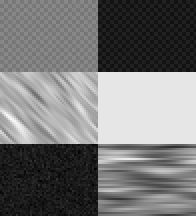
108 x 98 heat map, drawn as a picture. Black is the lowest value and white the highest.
The table splits into 3 rows of 2 panels. Panel 1,1: middling, checkered, faint in contrast. Panel 1,2: very low, checkered, faint in contrast. Panel 2,1: high, slanting down to the right. Panel 2,2: very high, flat. Panel 3,1: very low, fine-grained, faint in contrast. Panel 3,2: middling, streaked across, strong in contrast.
